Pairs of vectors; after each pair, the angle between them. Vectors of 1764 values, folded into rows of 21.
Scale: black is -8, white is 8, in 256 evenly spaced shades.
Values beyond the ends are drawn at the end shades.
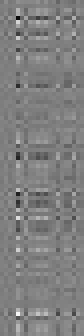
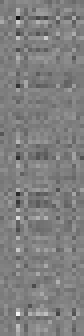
nearly parallel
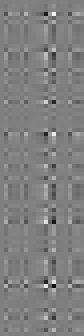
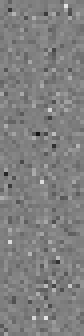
partly aligned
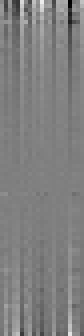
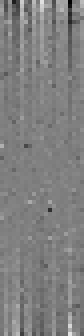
nearly parallel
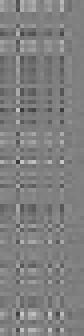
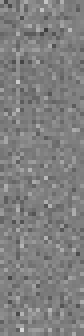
partly aligned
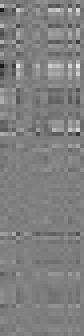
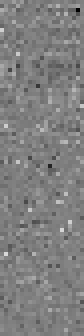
partly opposed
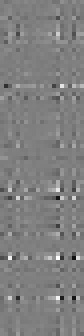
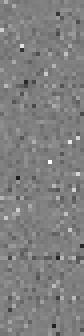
partly opposed
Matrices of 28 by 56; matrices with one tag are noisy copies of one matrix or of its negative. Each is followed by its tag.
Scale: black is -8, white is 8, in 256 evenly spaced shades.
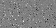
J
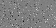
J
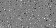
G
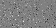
J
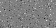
G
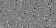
G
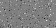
G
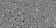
J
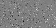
J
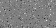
G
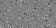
G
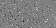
J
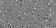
G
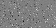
J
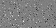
J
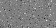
G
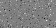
G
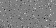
G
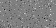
G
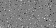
G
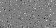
G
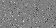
J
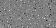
G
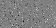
J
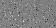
J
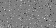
G
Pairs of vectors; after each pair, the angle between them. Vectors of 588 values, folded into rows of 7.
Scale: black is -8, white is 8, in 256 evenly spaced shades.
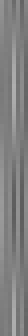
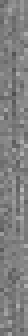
partly opposed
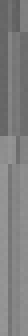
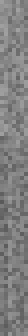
partly opposed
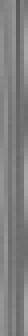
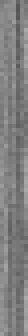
nearly parallel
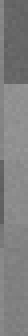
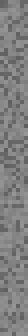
orthogonal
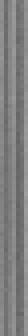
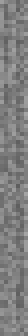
partly aligned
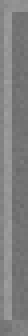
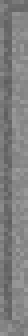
nearly opposite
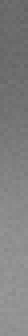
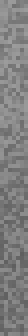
partly opposed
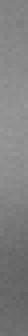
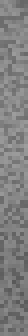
partly aligned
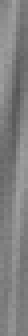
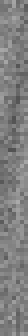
partly aligned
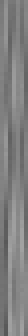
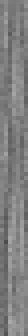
nearly parallel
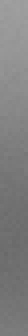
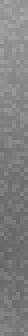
nearly parallel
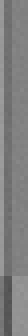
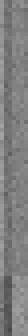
nearly parallel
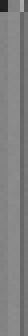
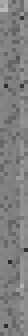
partly opposed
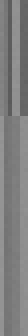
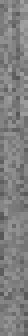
partly opposed
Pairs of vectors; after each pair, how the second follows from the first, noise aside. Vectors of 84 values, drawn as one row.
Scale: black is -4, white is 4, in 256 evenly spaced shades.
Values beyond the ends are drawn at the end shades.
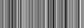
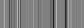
partly zeroed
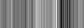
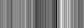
negated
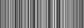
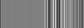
partly zeroed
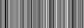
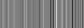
partly zeroed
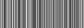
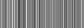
partly zeroed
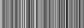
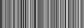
negated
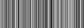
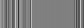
partly zeroed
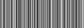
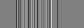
partly zeroed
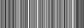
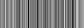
negated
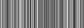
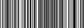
scaled up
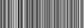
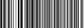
scaled up
